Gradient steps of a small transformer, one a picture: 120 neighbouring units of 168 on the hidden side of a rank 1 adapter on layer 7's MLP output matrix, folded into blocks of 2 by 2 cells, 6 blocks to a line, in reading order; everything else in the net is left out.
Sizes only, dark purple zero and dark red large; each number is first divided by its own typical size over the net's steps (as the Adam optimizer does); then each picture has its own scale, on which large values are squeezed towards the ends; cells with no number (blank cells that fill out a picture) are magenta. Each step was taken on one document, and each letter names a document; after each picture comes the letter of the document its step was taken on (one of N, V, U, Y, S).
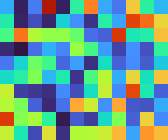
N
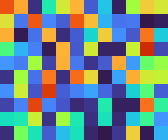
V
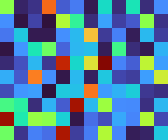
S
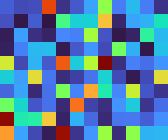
S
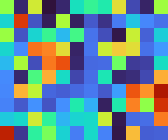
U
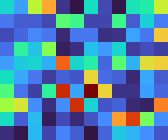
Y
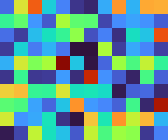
Y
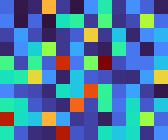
S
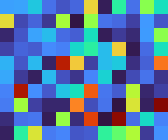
Y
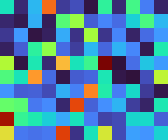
S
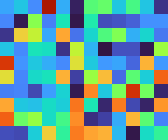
N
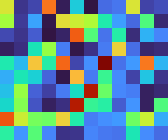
S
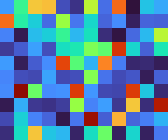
Y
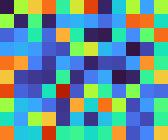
N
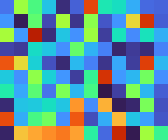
N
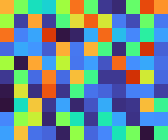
V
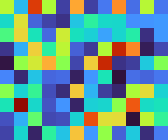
U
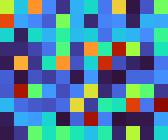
Y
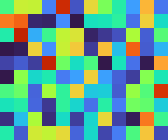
U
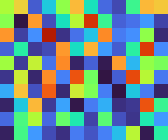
V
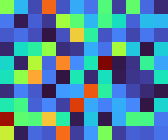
S
